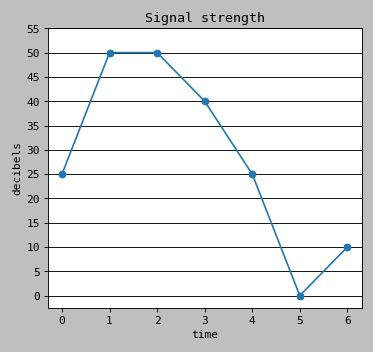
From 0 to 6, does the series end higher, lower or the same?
lower
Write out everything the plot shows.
Title: Signal strength
x-axis: time, ticks 0 1 2 3 4 5 6
y-axis: decibels, ticks 0 5 10 15 20 25 30 35 40 45 50 55
Values:
25 50 50 40 25 0 10
